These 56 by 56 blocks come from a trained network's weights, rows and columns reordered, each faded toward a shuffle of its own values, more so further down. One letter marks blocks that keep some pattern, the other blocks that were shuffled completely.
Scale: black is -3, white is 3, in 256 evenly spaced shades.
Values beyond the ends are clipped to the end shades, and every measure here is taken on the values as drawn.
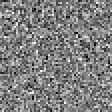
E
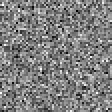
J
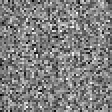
E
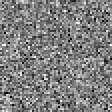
J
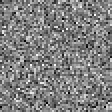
J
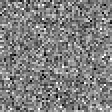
J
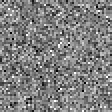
J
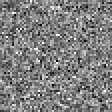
E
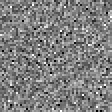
J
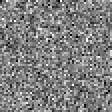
E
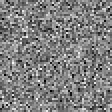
J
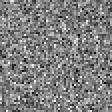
E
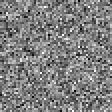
J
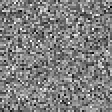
E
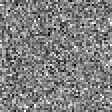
J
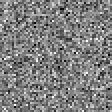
J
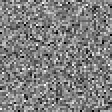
J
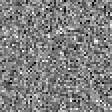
E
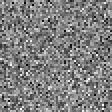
J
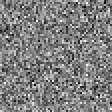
E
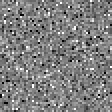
J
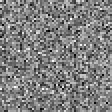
E
